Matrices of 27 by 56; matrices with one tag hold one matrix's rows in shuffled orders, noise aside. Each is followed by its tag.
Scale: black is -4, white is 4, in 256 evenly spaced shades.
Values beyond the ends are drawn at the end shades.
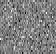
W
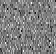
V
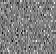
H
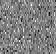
V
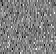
H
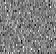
V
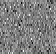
V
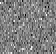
W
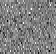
V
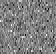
W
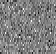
V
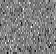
V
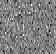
V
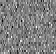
H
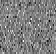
V
